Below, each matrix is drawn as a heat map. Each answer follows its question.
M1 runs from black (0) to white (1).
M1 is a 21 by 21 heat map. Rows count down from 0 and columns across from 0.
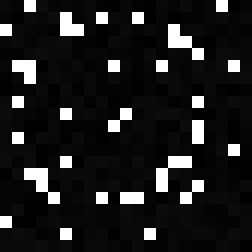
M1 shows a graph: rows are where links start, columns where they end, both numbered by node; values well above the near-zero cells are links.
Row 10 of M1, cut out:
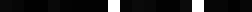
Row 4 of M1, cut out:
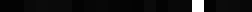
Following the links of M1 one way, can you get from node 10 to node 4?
yes
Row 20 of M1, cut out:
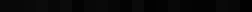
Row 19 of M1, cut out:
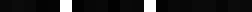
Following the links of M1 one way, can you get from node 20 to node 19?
no
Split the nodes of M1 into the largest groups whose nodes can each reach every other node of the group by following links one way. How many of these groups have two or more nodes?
1
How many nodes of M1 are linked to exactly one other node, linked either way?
4
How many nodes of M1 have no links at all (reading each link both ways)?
3
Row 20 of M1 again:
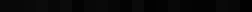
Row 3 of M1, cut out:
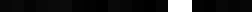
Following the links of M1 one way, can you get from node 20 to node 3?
no
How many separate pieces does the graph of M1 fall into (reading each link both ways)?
4
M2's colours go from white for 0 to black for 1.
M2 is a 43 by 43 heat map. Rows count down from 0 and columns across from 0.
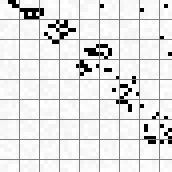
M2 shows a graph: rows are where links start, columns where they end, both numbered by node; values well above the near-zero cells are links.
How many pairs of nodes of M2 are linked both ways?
0
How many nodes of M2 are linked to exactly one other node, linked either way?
1
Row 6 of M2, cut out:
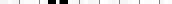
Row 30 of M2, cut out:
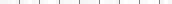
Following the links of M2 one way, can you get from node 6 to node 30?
yes
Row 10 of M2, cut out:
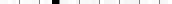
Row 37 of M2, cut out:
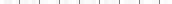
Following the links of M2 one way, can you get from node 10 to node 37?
yes
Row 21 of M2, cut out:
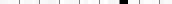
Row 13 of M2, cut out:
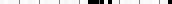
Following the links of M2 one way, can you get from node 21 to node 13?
no
